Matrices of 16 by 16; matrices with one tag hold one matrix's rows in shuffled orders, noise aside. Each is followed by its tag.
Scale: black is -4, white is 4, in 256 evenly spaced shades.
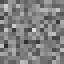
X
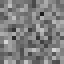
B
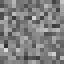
X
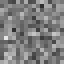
B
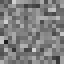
X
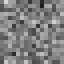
B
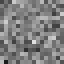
X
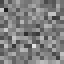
X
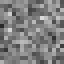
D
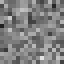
D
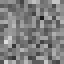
B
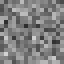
X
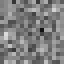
B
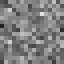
D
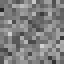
D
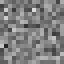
X
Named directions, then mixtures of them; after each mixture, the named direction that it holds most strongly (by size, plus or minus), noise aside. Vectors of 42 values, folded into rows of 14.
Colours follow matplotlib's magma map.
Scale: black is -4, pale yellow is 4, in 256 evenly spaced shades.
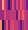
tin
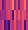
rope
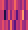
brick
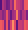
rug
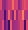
rope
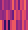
rope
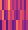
rug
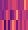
rug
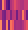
tin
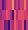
rope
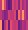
tin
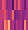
rope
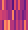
rope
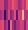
brick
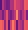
rug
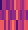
rug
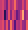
brick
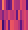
tin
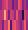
brick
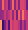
tin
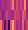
rope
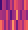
rug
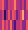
brick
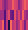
rope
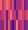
rug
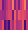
rope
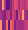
tin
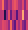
brick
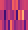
brick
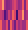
brick
